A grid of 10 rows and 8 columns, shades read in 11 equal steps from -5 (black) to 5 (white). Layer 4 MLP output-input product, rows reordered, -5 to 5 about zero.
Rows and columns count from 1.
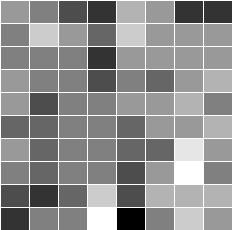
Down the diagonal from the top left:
1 3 0 -2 1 1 4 0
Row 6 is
-1 -1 0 0 -1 1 1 2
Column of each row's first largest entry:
5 2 5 8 7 8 7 7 4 4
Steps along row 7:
down up same down same up down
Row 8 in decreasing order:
5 1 0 0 0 0 -1 -2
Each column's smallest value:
-3 -3 -2 -3 -5 -1 -3 -3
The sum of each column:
-2 -5 -2 -1 -4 6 17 7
